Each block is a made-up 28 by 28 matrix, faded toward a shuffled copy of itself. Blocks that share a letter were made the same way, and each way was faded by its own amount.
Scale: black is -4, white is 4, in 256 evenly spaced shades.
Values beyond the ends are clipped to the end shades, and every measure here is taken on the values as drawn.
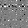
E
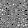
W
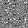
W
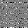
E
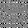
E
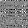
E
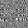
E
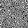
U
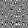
E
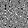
W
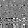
E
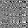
E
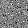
U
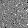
U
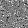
U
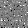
W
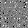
W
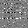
E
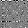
E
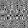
E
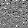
W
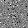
U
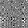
E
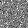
U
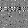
E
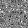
W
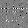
E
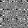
E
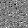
W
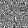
W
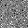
W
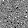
U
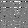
E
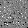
W
